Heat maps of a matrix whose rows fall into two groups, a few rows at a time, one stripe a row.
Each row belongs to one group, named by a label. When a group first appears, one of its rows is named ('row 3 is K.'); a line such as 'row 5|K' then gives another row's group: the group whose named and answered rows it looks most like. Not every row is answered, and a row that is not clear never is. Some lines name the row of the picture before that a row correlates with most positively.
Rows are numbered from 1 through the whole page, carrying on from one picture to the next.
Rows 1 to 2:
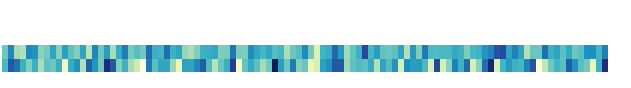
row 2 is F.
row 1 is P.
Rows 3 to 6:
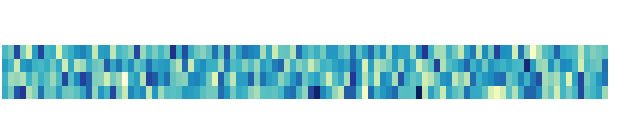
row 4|F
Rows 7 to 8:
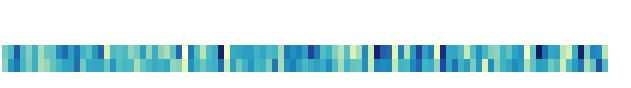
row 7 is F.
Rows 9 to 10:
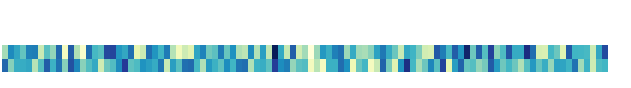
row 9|F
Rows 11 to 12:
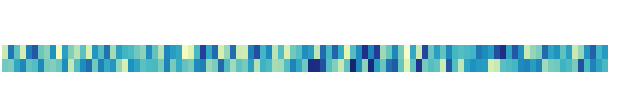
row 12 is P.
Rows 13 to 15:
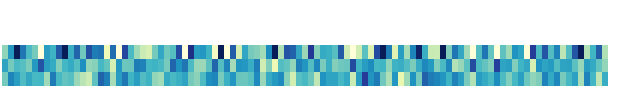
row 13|F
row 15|P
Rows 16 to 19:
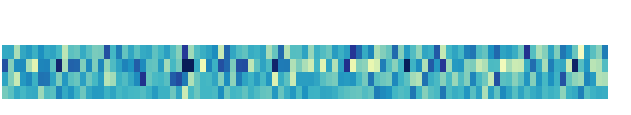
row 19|F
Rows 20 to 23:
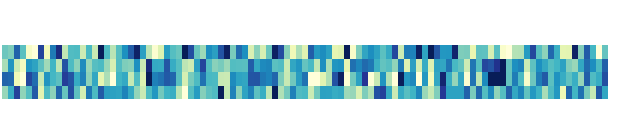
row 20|P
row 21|P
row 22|P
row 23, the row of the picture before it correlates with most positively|19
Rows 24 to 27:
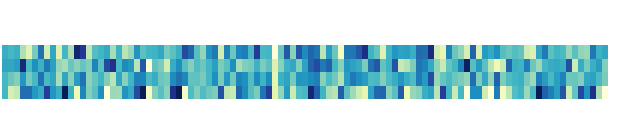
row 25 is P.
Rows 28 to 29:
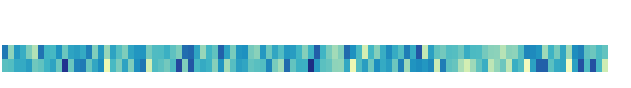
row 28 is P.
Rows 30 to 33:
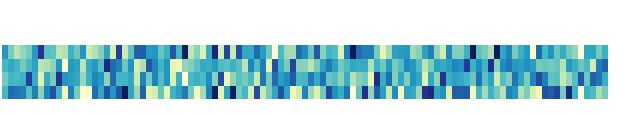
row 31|F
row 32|F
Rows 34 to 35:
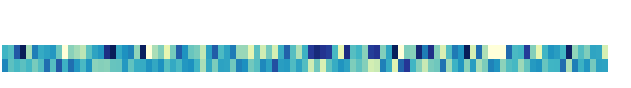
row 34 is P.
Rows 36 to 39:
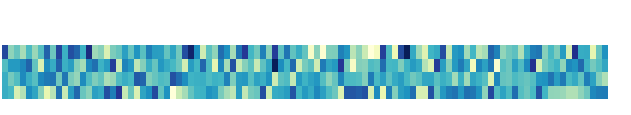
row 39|F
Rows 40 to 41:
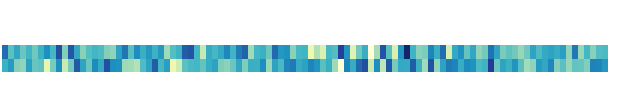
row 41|F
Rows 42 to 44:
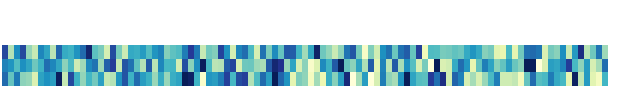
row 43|F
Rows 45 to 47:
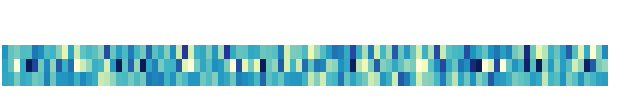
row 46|F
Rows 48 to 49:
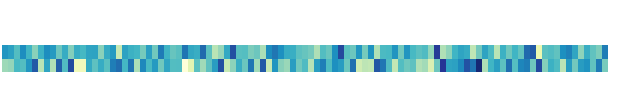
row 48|F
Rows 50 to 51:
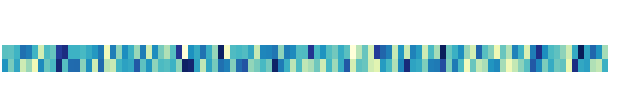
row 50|F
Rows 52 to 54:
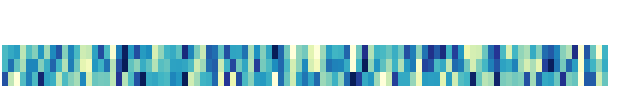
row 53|P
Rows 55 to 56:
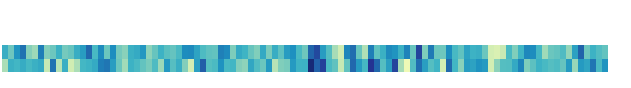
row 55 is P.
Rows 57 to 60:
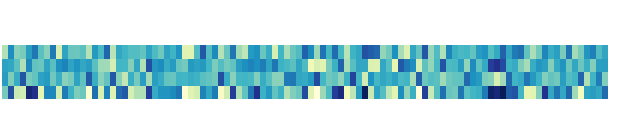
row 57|P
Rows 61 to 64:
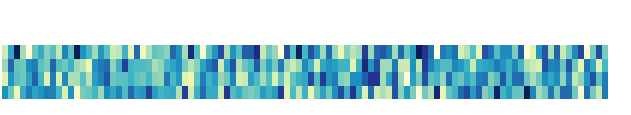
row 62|P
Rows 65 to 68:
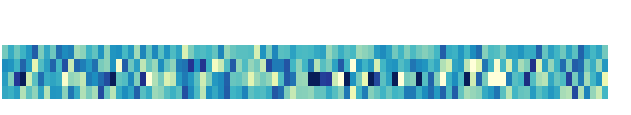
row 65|F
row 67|P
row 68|P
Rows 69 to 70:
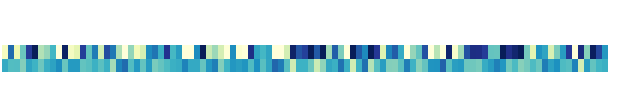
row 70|P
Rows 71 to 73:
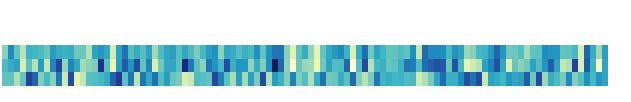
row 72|P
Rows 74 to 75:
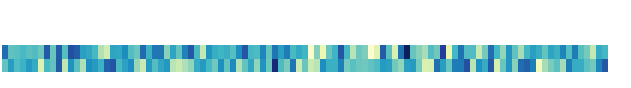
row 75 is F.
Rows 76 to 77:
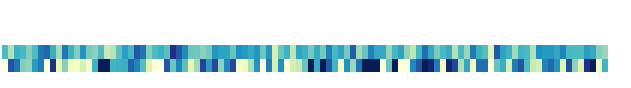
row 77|P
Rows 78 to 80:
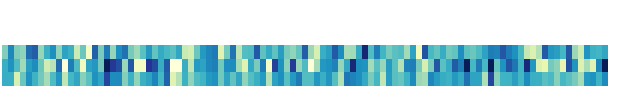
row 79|F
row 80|F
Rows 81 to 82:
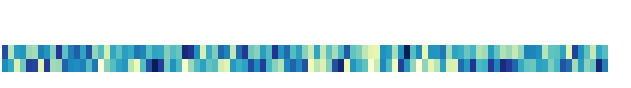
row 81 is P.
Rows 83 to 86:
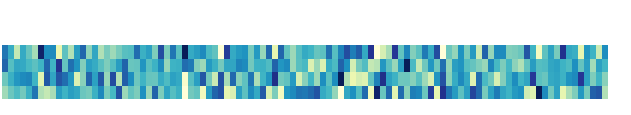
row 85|F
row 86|F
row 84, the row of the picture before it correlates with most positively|81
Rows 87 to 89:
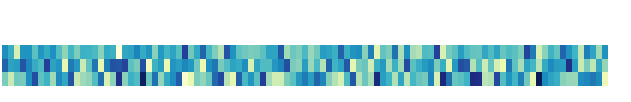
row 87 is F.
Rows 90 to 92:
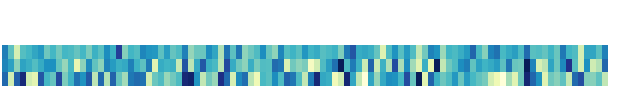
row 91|F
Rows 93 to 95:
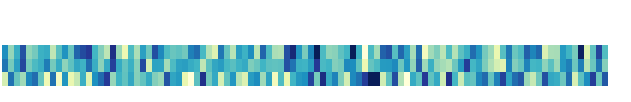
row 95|P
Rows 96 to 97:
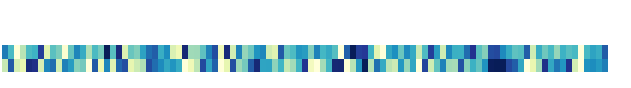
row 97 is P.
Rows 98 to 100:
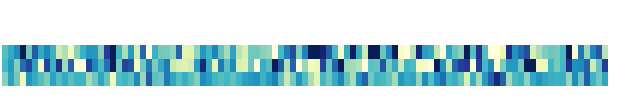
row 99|F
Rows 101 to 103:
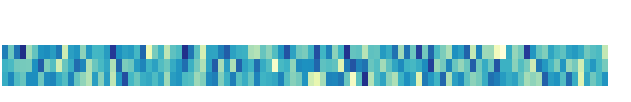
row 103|P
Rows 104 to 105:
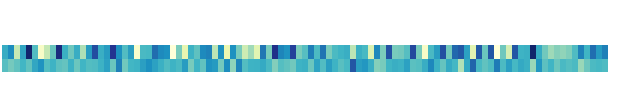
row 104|F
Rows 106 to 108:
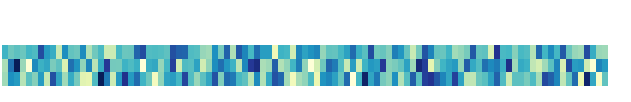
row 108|P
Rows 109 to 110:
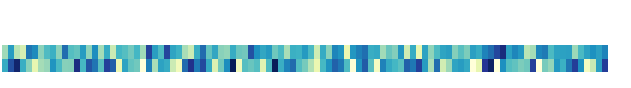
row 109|P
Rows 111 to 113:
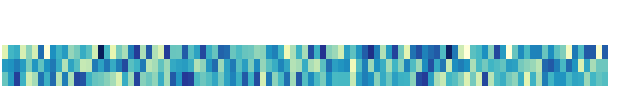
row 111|P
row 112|P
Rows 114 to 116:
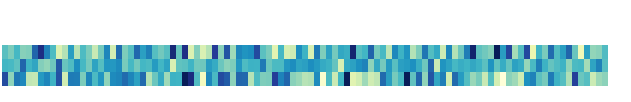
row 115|F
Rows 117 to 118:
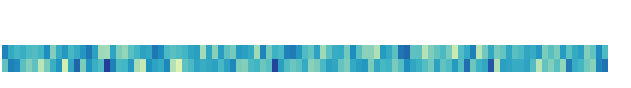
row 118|F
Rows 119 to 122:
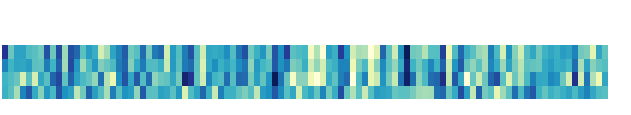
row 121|P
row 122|F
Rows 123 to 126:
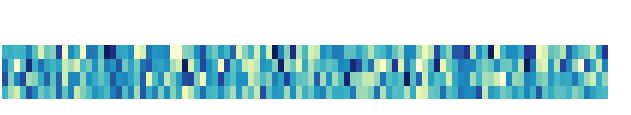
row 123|F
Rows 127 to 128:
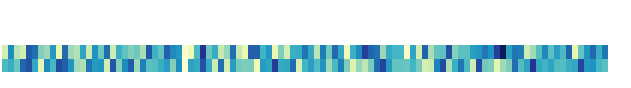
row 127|P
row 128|F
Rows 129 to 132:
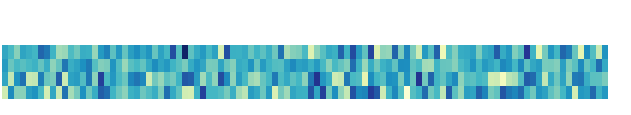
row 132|P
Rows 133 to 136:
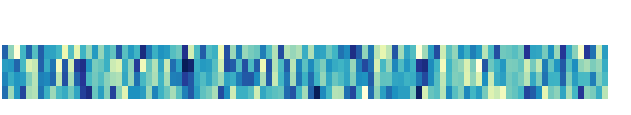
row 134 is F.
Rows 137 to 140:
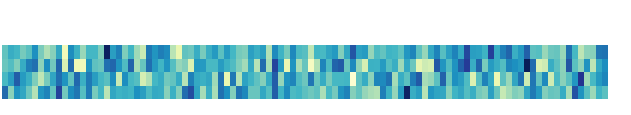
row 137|F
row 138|F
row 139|F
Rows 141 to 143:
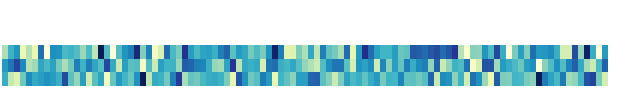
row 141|P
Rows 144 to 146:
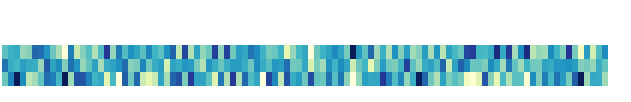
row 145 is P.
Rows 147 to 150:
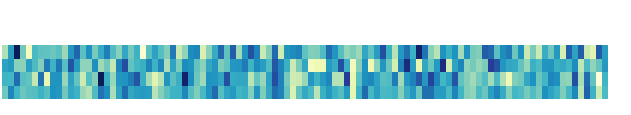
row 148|P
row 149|P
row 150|P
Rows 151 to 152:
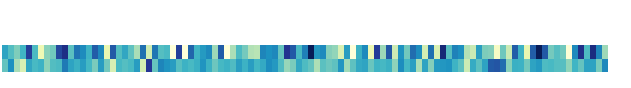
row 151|F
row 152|P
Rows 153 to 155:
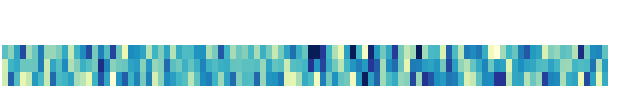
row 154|P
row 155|P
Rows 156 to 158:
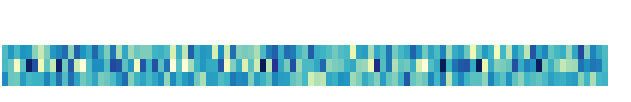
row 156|F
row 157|F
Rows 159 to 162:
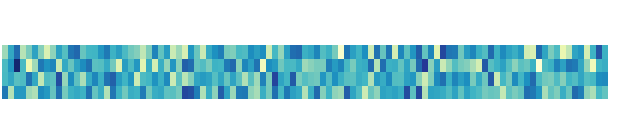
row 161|F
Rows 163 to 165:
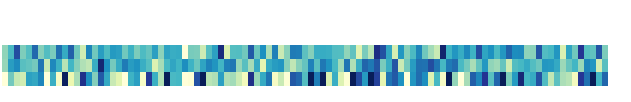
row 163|F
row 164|P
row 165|P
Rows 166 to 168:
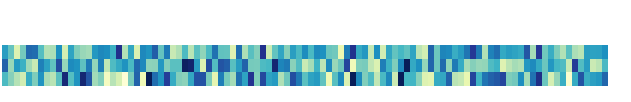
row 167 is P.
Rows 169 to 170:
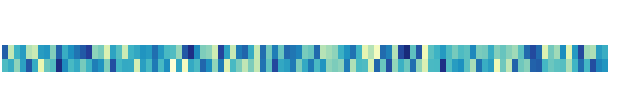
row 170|F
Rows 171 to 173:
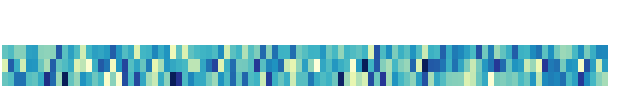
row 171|F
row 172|P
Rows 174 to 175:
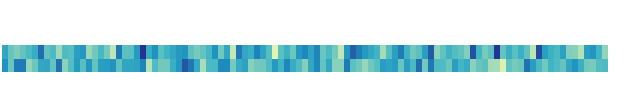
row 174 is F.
